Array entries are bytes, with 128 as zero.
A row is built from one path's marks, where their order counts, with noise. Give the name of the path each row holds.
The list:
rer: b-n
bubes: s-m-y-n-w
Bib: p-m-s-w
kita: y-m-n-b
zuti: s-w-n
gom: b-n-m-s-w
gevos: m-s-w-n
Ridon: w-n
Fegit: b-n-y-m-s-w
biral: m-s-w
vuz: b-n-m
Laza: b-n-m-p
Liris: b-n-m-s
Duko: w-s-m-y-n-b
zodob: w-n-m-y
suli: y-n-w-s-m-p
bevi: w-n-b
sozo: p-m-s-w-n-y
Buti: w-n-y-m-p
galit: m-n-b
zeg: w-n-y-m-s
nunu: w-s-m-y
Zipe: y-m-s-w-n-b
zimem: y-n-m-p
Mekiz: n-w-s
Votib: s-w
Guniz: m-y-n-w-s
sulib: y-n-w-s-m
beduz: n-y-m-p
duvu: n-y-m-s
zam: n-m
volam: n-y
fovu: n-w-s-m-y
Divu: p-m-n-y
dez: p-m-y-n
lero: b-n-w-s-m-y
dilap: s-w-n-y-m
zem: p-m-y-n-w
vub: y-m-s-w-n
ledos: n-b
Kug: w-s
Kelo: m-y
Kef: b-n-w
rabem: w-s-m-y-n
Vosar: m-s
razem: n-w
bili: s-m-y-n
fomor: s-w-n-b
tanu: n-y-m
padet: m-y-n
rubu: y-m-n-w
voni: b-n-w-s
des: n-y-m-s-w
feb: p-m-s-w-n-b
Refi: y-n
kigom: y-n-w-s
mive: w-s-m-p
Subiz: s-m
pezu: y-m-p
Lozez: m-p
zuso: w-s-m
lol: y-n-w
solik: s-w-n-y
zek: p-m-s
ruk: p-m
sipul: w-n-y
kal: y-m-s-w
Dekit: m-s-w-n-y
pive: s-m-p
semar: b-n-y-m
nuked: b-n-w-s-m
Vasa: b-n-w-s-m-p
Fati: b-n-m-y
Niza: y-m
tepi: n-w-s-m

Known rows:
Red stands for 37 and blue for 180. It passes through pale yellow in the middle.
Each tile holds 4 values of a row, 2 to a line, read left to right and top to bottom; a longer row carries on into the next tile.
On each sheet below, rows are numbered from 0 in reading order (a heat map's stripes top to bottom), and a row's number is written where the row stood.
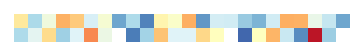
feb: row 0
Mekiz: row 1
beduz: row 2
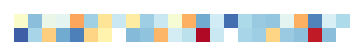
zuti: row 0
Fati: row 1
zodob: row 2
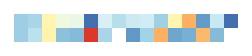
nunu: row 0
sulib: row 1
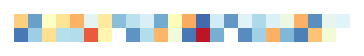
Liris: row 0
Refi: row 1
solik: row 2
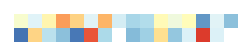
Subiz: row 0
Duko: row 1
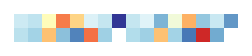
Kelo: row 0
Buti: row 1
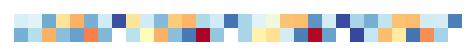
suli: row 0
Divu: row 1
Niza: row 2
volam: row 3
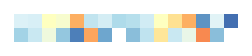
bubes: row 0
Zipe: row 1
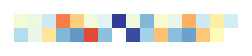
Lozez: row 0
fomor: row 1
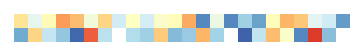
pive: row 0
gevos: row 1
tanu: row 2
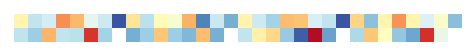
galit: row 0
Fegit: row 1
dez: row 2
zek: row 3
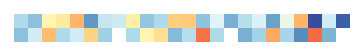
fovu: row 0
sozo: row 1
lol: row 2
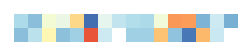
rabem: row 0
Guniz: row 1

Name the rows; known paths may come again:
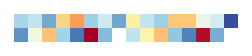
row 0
zimem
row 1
dez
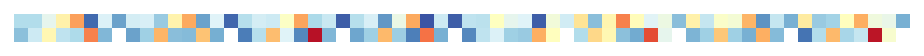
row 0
vub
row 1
sulib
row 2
kita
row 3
lol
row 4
Kug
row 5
zek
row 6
Fegit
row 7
Laza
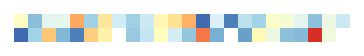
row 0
zuti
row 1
kal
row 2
mive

